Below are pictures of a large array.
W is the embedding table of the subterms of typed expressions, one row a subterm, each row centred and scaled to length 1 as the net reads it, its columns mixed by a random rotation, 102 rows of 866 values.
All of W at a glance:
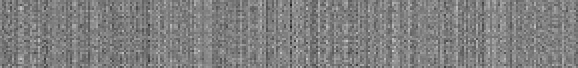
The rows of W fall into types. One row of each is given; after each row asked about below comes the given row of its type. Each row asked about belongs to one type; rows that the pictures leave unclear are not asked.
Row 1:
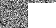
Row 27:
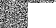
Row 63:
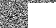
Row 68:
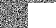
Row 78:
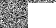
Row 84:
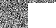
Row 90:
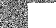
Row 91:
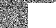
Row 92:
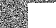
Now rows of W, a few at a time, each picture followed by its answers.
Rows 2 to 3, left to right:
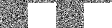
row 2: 78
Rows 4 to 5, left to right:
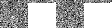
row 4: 90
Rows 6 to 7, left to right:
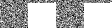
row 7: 84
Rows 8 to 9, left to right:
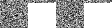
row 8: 92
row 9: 63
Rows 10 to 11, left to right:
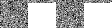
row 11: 84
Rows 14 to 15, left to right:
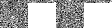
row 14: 90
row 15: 27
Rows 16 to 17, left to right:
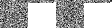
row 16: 27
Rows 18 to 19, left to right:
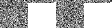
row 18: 91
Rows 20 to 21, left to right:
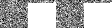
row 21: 78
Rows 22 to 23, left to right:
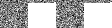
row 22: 68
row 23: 84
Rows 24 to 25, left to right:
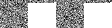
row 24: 84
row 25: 63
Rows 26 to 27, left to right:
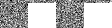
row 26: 68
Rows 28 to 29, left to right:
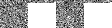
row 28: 91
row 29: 90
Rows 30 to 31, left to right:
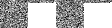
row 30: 27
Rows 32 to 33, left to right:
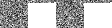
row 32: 63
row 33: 63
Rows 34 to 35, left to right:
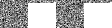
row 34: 27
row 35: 90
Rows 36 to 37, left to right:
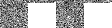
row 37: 90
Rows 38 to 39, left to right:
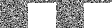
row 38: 92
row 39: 92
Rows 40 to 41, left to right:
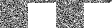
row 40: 92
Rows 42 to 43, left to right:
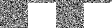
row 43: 91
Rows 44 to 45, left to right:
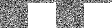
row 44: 27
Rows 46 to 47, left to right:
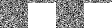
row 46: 90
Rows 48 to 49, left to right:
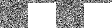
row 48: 63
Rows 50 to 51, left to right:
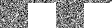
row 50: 68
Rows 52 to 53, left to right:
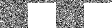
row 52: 78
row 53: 1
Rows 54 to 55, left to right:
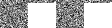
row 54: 91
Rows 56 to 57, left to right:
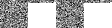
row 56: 27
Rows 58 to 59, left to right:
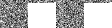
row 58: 78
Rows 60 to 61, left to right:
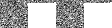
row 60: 63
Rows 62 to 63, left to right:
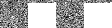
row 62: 90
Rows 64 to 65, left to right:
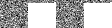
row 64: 84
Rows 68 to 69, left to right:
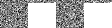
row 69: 1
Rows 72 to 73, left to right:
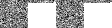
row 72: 27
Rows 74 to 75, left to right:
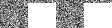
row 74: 1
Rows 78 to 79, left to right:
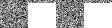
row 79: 84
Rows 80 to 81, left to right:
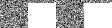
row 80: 84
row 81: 90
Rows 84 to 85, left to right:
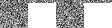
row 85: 63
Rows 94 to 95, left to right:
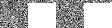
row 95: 68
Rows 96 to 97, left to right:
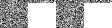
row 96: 27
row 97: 68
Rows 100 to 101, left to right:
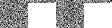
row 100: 68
